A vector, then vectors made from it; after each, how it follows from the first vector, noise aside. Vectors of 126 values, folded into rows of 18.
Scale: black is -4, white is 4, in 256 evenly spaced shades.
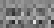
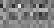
reversed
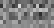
reversed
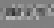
partly zeroed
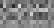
reversed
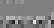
partly zeroed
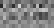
reversed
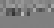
partly zeroed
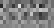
reversed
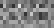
reversed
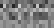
reversed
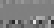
partly zeroed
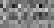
reversed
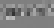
partly zeroed
